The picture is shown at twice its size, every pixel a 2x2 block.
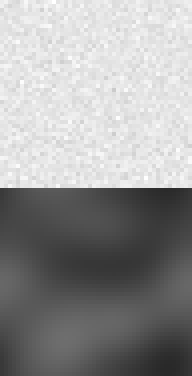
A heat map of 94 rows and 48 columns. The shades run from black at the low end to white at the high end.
It is made of 2 by 1 panels. Panel 1,1: very high, fine-grained, faint in contrast. Panel 2,1: low, smooth.
